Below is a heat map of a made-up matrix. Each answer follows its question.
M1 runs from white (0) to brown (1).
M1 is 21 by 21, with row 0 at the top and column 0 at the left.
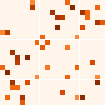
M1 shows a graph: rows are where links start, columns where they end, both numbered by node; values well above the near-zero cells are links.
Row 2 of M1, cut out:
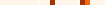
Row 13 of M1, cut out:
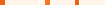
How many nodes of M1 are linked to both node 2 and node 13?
0
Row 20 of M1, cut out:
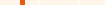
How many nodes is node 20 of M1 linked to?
1
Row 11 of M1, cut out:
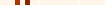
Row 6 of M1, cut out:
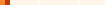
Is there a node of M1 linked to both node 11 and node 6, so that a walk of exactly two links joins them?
no
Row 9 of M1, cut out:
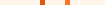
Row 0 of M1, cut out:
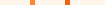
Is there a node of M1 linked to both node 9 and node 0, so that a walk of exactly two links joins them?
yes
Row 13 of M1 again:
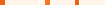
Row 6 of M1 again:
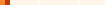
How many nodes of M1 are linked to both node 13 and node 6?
1
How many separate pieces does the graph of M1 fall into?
1
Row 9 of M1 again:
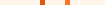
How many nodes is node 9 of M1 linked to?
2
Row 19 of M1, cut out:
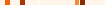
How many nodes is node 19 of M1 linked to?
4
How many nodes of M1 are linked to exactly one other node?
4
